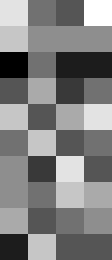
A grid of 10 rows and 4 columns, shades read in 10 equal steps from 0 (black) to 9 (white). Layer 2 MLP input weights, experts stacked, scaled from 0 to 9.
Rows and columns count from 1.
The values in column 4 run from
1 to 9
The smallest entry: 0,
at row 3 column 1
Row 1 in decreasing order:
9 8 4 3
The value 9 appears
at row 1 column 4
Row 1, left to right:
8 4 3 9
